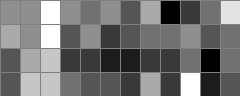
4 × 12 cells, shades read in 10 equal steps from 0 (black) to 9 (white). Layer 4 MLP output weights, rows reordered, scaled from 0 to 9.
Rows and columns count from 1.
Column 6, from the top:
5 2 1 3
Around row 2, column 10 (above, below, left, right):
2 4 4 3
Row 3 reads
3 6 7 2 2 1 1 2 2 4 0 4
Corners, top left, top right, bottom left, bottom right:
5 8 3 3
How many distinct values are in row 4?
7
